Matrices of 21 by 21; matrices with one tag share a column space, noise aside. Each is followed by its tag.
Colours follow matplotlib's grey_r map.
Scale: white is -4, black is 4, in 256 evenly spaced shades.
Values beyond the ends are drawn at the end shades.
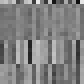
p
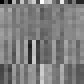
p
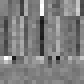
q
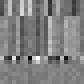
q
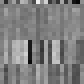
p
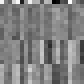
p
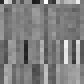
p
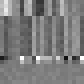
q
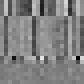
q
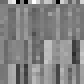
p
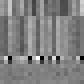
q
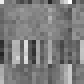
p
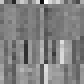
p
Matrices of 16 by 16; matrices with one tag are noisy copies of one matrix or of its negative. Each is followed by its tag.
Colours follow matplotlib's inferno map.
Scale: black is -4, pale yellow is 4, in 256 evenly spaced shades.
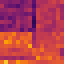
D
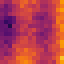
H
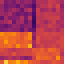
D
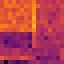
D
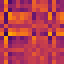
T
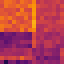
D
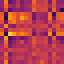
T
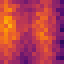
H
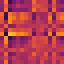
T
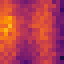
H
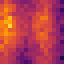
H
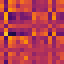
T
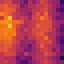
H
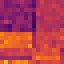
D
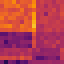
D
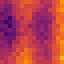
H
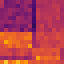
D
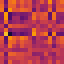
T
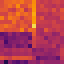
D
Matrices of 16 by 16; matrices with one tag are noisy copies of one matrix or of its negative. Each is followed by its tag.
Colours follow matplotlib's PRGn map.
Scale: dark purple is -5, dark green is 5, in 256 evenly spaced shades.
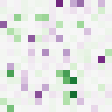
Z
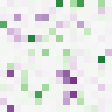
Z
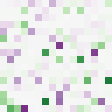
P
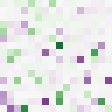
P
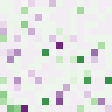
P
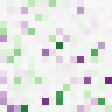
P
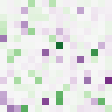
P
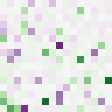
P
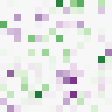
Z
